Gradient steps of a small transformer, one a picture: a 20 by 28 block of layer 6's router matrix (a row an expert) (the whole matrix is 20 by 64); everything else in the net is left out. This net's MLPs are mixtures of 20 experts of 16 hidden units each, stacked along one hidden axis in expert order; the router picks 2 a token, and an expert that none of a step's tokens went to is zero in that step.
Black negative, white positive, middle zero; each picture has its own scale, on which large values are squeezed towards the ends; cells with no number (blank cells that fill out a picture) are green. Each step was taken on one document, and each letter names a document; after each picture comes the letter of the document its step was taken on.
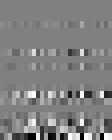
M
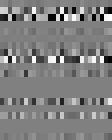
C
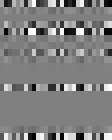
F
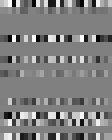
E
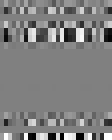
F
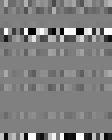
F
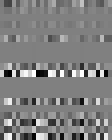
E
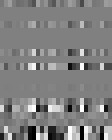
M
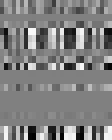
F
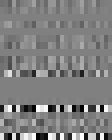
E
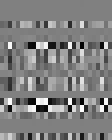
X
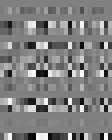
X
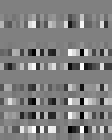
M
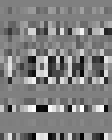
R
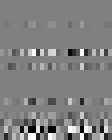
M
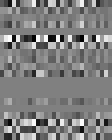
E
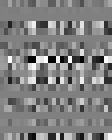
R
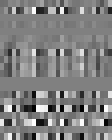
E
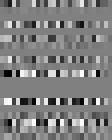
E
